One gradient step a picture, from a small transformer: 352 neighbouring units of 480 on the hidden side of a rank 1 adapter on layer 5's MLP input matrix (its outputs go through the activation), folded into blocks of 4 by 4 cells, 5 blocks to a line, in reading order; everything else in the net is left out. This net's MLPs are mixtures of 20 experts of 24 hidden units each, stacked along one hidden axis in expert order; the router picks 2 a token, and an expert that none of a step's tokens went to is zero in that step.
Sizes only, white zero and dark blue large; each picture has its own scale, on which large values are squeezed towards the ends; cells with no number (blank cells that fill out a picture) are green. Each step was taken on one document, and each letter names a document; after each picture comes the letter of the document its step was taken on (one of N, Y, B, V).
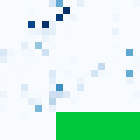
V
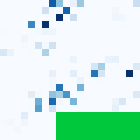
V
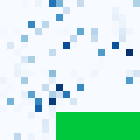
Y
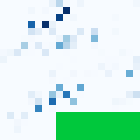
V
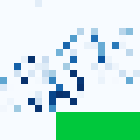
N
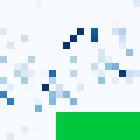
N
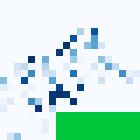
N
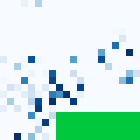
Y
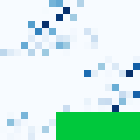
V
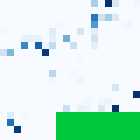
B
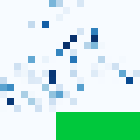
N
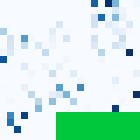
B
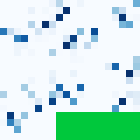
Y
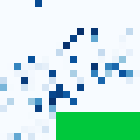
N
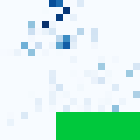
V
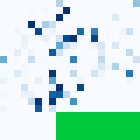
Y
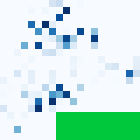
Y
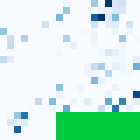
B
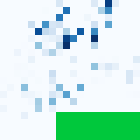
Y
